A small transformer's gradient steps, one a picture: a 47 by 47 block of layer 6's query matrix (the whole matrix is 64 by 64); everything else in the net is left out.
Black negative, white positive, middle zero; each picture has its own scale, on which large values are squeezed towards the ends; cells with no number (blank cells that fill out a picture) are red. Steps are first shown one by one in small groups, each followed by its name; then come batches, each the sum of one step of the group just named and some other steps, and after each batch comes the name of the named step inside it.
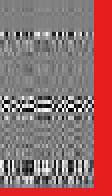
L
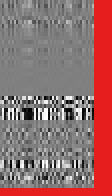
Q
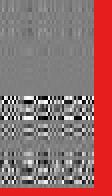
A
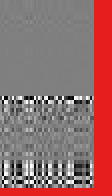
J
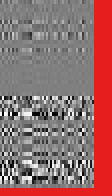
A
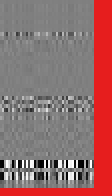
L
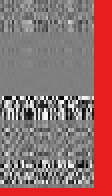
Q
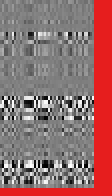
A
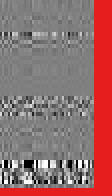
J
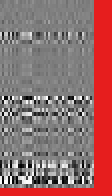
J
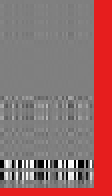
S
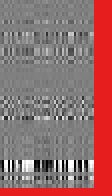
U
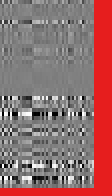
U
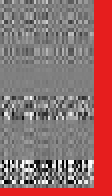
U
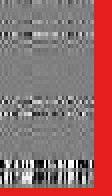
S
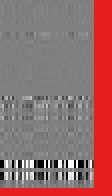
S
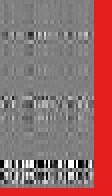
S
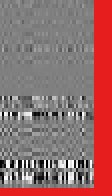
S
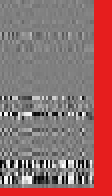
S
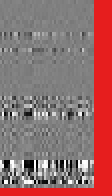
U
